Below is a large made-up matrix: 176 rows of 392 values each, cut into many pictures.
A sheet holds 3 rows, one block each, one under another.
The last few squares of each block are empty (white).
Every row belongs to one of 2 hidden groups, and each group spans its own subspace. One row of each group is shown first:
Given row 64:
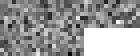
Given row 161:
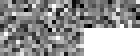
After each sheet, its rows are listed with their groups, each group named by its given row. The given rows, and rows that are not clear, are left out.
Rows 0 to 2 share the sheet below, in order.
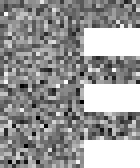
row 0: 161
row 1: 64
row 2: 64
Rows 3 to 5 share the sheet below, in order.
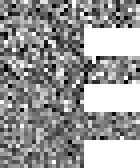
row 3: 161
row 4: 64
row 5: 161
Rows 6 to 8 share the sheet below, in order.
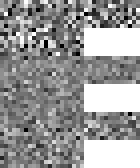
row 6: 161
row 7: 64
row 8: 64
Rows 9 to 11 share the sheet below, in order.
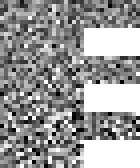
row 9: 161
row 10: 161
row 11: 161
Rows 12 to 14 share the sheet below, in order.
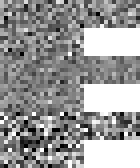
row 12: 64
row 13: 64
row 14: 64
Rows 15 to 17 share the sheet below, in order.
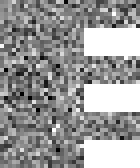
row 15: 64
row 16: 161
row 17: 161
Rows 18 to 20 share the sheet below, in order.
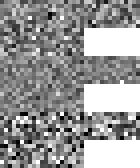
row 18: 64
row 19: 161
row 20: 64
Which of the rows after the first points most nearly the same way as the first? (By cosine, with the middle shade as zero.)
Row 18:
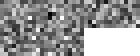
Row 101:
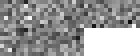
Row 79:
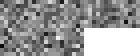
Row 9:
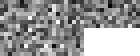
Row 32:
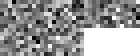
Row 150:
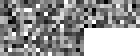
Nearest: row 150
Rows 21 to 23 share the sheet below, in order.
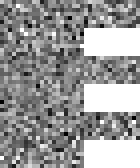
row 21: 64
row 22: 64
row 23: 64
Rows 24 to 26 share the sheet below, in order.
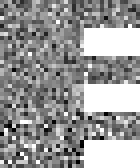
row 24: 161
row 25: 64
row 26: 64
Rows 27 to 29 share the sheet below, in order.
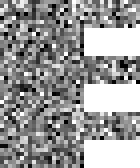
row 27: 161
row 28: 64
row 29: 161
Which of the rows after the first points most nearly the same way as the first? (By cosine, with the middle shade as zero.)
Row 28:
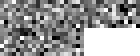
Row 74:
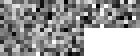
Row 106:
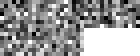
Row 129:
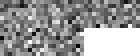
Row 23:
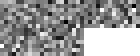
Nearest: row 23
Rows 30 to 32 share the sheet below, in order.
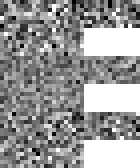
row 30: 161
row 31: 64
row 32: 161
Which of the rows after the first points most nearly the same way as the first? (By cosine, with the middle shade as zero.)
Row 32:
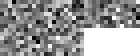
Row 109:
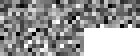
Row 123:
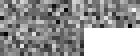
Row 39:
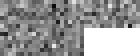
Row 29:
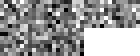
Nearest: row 39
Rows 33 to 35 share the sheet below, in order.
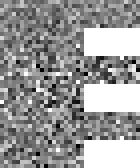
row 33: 161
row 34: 64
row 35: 161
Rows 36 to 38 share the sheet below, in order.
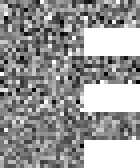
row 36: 64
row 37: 161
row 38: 64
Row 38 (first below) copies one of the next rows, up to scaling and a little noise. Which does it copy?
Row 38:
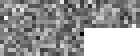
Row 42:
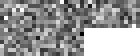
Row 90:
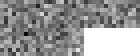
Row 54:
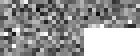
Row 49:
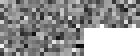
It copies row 42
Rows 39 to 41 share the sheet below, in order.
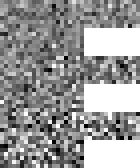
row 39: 161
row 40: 64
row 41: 161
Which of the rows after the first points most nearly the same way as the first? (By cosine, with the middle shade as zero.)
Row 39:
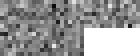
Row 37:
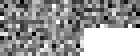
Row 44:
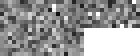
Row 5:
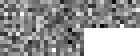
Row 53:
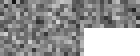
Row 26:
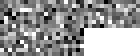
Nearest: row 5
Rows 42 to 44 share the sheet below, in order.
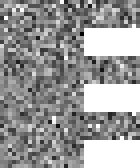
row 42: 64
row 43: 64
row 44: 161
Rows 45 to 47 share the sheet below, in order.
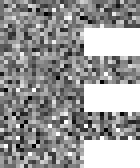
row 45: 64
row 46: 161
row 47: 161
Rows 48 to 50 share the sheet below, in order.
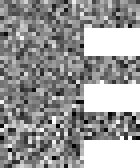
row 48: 161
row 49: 64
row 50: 161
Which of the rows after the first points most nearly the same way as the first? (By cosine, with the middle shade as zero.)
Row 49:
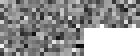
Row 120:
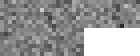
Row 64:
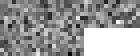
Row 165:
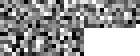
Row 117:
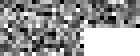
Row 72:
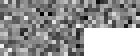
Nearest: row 72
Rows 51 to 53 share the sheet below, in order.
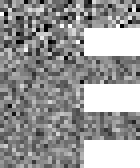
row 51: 161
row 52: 64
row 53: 161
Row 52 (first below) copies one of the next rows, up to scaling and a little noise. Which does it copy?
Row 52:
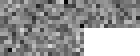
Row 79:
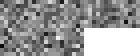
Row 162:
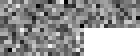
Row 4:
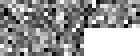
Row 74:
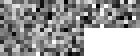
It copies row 162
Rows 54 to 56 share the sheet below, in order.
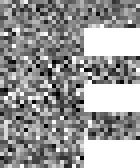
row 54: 64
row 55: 161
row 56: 64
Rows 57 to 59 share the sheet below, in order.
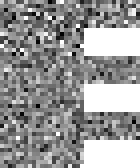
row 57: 64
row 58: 64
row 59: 161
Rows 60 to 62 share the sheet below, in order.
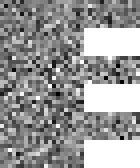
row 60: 161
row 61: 161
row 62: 161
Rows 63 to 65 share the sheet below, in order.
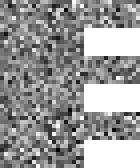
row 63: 161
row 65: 161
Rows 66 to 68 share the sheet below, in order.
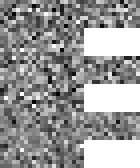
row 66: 64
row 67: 161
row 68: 161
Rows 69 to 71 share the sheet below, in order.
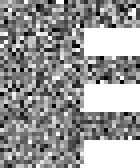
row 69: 64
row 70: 161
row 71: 161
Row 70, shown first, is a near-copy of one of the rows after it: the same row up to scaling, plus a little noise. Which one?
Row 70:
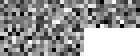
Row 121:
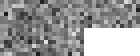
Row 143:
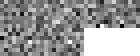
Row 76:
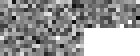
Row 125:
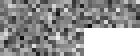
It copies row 143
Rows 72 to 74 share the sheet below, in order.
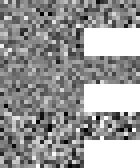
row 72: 64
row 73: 161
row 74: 64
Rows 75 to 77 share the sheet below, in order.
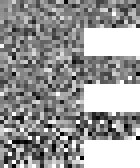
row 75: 64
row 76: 161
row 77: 64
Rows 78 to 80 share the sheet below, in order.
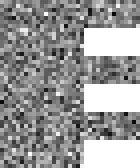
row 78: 64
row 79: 64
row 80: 161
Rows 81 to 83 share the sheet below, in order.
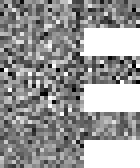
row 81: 161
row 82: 161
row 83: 64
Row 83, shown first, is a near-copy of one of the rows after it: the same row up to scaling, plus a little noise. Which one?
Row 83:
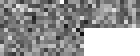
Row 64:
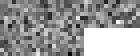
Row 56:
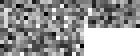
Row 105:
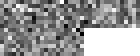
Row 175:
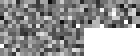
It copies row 105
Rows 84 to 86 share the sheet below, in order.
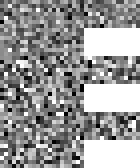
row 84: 64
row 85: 64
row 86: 64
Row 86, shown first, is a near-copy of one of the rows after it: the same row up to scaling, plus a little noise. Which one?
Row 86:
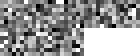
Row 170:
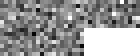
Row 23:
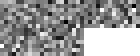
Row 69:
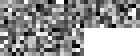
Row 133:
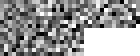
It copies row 69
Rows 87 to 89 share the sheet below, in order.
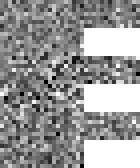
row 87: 161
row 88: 161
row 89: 161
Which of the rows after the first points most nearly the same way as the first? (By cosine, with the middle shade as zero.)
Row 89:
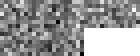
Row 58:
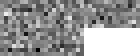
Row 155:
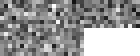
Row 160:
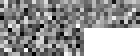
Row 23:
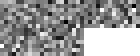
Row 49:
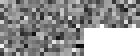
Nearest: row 160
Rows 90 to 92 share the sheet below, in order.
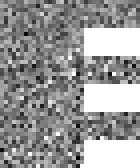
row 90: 64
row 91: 161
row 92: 161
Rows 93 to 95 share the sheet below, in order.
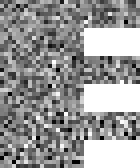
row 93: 64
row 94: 161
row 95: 64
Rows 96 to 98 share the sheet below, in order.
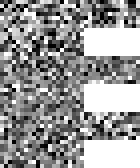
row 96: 64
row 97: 64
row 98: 64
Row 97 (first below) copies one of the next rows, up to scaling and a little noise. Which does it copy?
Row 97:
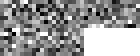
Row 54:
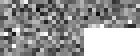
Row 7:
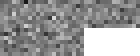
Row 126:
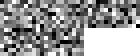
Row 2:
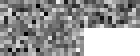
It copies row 54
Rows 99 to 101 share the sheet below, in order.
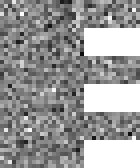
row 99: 161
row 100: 64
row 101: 64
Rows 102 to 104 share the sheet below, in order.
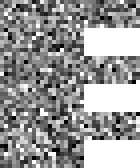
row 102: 64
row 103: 64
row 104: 161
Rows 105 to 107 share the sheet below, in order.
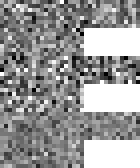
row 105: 64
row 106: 161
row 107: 161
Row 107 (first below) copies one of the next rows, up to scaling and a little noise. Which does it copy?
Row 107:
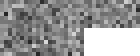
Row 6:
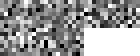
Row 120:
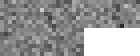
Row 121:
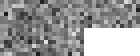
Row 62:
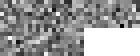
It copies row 121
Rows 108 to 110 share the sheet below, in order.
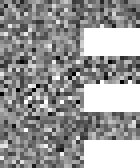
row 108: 161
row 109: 161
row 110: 64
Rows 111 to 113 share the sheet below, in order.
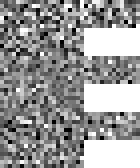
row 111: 64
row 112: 161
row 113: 64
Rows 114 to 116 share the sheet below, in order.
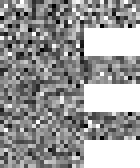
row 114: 161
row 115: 64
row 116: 64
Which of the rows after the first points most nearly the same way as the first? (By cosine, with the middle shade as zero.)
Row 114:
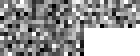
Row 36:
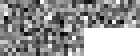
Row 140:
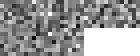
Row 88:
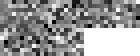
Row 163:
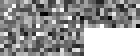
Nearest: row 140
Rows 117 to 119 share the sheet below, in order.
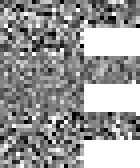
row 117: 64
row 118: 64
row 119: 161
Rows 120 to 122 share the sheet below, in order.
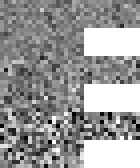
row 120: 161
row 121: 161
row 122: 161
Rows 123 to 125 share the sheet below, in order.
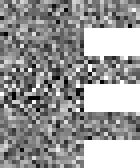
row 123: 161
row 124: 161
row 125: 161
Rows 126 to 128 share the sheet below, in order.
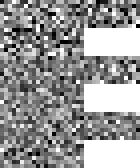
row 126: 64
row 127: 64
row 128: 161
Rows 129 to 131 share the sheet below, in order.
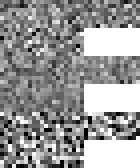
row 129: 161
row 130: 161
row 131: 64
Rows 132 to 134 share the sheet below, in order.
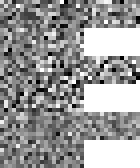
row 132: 64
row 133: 64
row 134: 161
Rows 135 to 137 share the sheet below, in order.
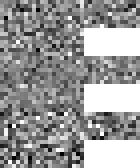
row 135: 64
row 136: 64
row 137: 64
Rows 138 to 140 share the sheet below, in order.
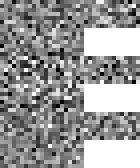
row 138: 64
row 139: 64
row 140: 64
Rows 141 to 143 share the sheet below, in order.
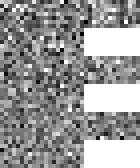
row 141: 64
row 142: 64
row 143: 161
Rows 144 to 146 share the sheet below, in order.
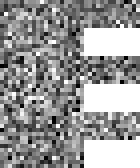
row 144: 161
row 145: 161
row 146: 161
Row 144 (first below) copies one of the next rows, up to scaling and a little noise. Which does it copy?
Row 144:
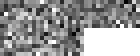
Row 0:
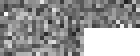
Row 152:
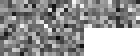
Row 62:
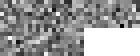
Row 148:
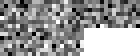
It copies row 0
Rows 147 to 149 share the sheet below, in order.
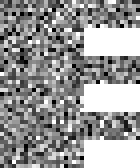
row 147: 161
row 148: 161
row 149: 64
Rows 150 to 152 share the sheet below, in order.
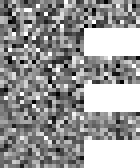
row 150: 64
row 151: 161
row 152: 161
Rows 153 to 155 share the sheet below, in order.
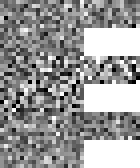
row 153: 64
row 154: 64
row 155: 161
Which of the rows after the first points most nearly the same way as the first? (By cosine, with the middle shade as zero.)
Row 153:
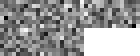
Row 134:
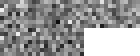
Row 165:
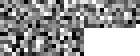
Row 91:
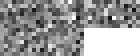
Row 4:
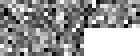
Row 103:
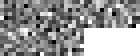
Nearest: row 103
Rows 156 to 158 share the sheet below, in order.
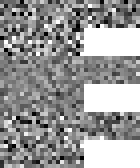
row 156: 161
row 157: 161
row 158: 64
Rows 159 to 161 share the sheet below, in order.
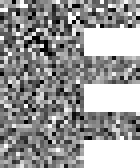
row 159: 161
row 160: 64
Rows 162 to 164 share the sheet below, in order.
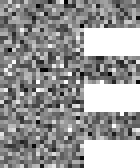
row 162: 64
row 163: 64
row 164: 64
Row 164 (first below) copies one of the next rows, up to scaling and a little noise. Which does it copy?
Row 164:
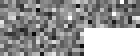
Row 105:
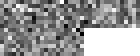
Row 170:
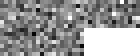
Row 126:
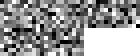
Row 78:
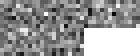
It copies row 170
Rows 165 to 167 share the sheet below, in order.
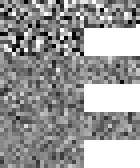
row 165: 64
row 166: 161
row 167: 64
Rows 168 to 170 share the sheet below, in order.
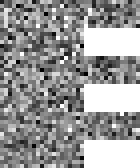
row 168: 64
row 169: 64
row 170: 64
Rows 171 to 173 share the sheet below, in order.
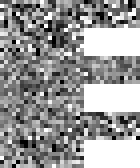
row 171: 64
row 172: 64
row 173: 64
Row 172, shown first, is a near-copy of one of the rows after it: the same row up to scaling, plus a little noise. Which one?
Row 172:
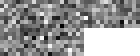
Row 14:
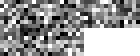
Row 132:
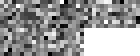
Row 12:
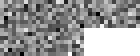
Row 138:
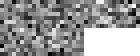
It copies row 14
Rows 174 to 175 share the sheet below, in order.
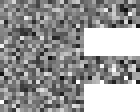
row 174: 64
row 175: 64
